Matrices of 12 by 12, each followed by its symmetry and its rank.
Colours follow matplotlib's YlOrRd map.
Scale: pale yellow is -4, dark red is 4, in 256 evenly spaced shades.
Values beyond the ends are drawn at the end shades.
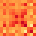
symmetric, rank two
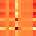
neither, rank one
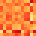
antisymmetric, rank two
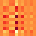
neither, rank one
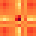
symmetric, rank one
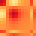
symmetric, rank one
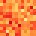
antisymmetric, full rank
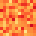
antisymmetric, full rank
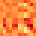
antisymmetric, rank two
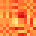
antisymmetric, rank two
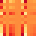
neither, rank one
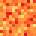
antisymmetric, full rank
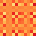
symmetric, rank one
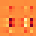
neither, rank one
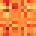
antisymmetric, rank two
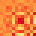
symmetric, rank two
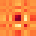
symmetric, rank one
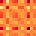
symmetric, rank two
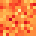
antisymmetric, full rank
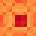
symmetric, rank two
